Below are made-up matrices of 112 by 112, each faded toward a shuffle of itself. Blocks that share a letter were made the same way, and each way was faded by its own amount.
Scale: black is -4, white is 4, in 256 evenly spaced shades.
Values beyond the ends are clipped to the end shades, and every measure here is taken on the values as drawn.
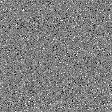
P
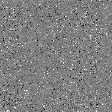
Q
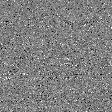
P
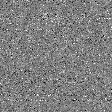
P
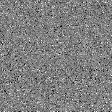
P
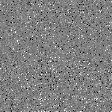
Q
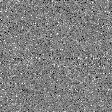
P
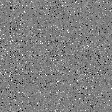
Q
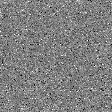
P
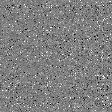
Q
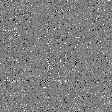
Q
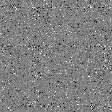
Q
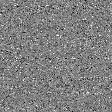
P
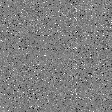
Q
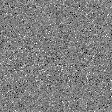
P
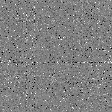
Q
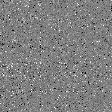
Q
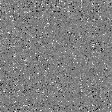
Q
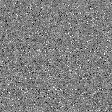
P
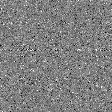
P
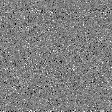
P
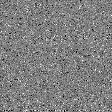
P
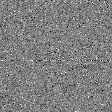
P
